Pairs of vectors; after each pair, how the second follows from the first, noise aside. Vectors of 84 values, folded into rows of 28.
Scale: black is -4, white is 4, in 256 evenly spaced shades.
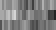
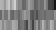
wrapped around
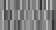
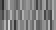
reversed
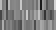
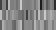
sign-scrambled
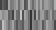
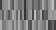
reversed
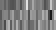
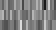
wrapped around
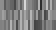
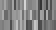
sign-scrambled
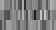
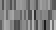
wrapped around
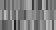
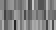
sign-scrambled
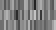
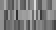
sign-scrambled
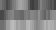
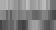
reversed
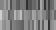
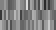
sign-scrambled
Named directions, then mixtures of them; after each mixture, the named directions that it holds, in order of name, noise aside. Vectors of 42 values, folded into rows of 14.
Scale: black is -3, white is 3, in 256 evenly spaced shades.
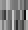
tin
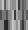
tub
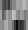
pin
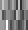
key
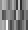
key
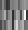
tin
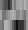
pin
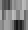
pin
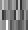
key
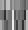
tin, tub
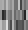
key, tin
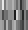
key, tub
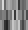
tub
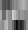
pin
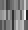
tin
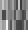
key, tin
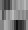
pin
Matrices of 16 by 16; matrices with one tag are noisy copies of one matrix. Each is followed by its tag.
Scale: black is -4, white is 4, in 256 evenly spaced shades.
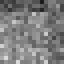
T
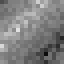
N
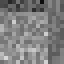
T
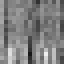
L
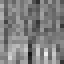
L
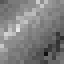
N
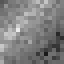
N
